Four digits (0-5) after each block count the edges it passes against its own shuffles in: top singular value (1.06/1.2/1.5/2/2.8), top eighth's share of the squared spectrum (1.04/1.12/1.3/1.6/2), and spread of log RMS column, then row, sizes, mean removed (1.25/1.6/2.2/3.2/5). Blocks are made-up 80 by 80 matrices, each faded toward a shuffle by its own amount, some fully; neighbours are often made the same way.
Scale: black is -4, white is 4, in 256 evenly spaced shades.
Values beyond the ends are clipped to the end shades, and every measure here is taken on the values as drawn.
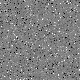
0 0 0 0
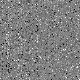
1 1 2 0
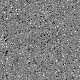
0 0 1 0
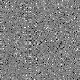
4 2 1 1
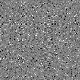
4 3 1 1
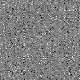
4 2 1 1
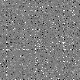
2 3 2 2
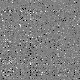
2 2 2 2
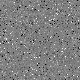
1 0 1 0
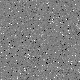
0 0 0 0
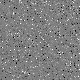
0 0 0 0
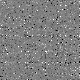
2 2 2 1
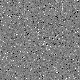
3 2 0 0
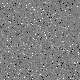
1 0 0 0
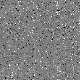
3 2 1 0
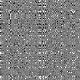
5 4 3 3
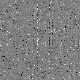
3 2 1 0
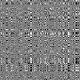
5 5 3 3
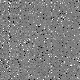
3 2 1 0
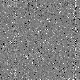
3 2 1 0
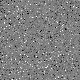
0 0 0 0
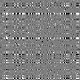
5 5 3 4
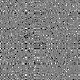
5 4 2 2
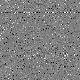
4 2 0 1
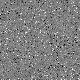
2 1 0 0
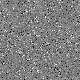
2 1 0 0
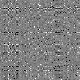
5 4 2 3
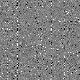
4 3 2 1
